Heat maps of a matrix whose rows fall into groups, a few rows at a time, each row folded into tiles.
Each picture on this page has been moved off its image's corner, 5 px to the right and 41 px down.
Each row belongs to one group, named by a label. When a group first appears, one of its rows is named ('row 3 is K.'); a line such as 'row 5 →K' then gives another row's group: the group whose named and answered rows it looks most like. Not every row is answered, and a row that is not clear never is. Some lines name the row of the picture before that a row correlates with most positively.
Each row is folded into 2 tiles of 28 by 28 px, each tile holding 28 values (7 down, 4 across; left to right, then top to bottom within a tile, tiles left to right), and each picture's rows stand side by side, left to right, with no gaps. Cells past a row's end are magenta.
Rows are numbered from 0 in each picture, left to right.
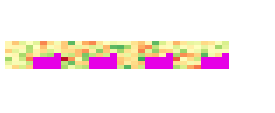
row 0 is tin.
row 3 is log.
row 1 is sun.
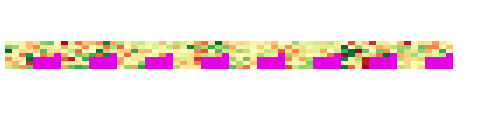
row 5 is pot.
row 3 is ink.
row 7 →tin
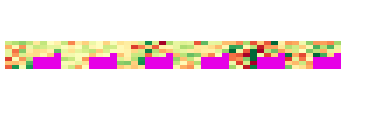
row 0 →pot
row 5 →log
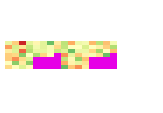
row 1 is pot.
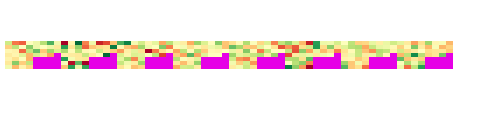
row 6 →ink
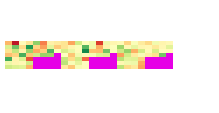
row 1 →tin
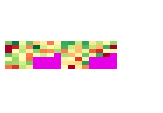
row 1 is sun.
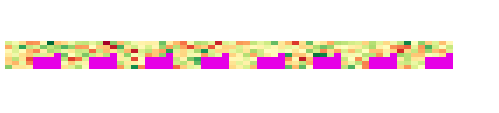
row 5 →log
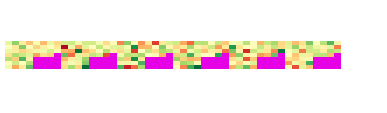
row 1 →pot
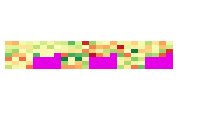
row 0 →log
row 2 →pot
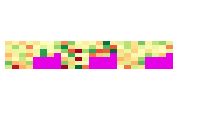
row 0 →ink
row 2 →sun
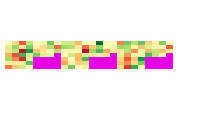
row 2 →sun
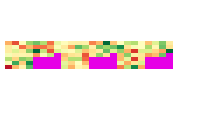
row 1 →ink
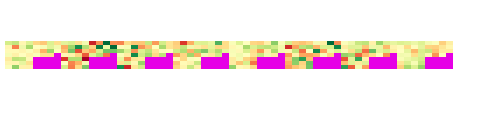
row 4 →ink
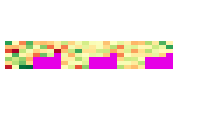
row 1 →pot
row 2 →ink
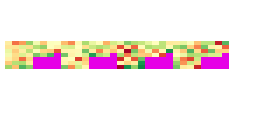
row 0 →log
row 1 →log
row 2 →pot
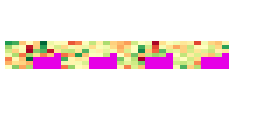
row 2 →tin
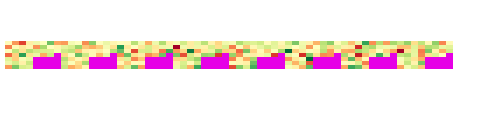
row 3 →pot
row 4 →pot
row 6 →log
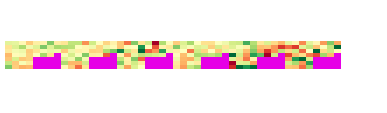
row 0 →ink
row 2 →tin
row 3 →sun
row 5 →ink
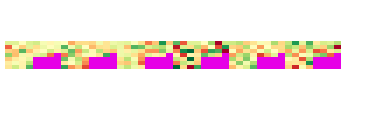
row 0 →pot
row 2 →ink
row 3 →pot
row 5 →sun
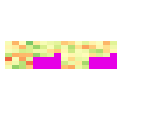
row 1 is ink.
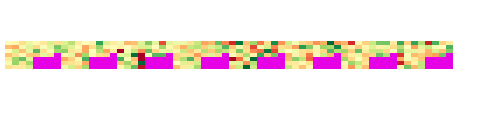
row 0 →ink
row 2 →tin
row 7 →pot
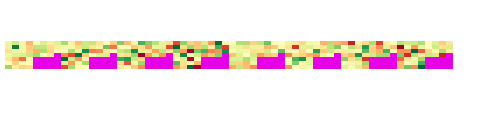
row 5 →ink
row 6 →tin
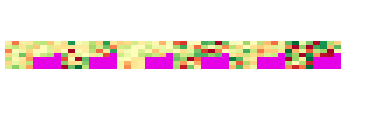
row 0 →tin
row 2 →log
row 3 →log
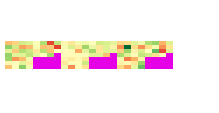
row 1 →sun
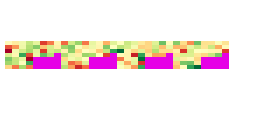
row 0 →tin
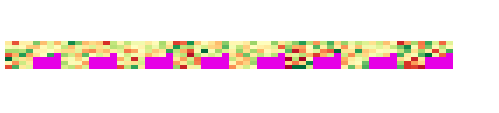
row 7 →log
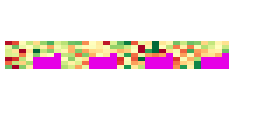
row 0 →sun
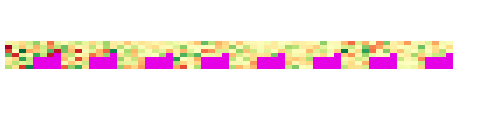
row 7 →tin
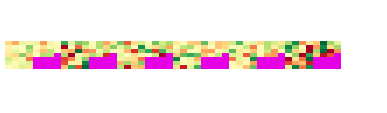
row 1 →pot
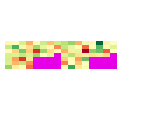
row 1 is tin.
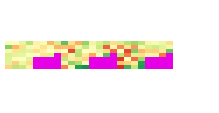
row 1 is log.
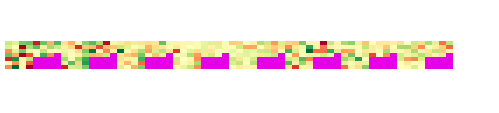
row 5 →tin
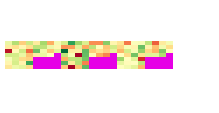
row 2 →tin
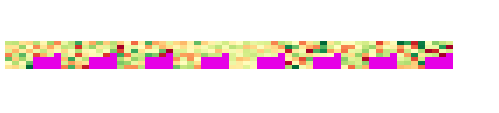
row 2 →pot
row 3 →log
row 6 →tin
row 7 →sun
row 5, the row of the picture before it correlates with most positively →0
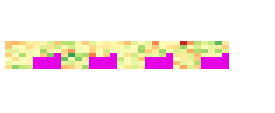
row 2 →tin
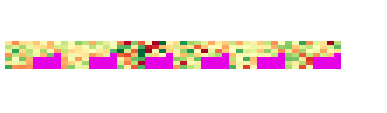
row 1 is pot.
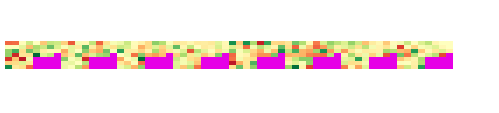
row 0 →log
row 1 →tin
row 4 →pot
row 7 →pot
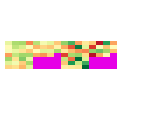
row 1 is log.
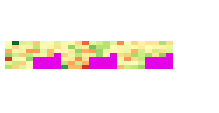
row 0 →sun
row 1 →ink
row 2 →sun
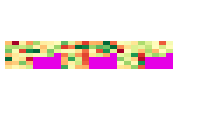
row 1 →ink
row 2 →tin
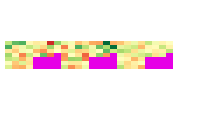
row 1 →ink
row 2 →log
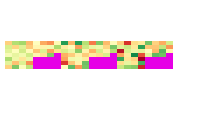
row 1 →pot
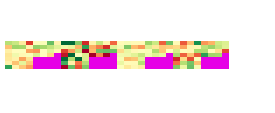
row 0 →ink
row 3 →log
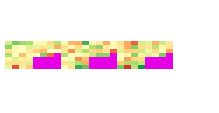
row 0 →sun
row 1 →log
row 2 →log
